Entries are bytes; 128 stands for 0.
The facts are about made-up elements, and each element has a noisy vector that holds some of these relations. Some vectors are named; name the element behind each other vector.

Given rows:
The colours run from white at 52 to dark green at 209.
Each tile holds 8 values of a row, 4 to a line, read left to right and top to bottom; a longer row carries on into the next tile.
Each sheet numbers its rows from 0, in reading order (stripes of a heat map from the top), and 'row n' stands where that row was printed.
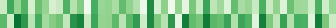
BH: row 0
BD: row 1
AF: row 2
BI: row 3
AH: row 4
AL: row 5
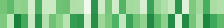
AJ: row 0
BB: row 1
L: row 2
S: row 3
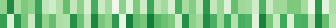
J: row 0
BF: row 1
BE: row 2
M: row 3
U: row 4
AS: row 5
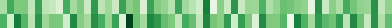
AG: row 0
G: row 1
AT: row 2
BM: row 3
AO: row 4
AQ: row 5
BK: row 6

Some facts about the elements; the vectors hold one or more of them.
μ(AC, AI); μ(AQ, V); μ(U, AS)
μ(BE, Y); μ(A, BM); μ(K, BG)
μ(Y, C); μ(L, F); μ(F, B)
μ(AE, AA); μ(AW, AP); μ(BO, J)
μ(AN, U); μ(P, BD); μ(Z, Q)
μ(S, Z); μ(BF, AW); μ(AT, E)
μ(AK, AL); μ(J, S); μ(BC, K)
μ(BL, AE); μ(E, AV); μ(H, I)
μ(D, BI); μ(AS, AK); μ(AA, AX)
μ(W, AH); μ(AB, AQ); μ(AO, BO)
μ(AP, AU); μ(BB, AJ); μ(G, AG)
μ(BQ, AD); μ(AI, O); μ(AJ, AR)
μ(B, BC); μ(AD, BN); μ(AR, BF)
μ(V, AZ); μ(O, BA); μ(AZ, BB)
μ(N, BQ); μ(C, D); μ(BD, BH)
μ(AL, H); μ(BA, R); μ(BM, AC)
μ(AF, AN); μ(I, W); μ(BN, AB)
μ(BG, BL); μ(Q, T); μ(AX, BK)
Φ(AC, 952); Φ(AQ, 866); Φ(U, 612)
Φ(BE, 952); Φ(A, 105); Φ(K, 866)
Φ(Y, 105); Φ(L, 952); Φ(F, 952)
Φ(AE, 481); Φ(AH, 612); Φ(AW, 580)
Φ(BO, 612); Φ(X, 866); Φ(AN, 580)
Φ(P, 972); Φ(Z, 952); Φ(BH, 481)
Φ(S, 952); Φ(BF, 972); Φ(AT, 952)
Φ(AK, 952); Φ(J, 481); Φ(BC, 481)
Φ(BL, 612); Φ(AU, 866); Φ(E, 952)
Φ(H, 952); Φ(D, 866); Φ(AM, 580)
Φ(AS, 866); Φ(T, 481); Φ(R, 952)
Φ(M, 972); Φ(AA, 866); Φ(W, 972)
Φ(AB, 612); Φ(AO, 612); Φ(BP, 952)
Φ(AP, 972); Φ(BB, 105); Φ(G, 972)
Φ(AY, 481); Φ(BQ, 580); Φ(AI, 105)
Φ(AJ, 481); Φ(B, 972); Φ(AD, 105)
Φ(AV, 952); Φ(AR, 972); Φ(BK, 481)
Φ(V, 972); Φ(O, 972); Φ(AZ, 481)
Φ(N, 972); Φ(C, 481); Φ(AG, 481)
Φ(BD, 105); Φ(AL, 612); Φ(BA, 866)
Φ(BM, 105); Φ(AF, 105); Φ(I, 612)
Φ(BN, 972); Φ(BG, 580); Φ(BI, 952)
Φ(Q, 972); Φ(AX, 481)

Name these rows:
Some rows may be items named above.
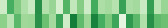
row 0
B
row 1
BP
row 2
AM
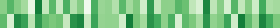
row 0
AD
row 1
BD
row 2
V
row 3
K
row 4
BP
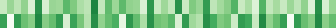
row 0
D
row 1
AA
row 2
X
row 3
Q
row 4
AW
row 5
D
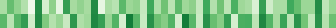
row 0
AF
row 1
O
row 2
AB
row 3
AB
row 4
AN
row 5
AE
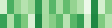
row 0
BL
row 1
AF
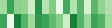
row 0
BQ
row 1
P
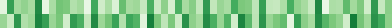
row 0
O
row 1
AU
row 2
AH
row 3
M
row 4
AY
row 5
BA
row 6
V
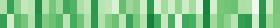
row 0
BG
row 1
BC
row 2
W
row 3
Y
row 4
BB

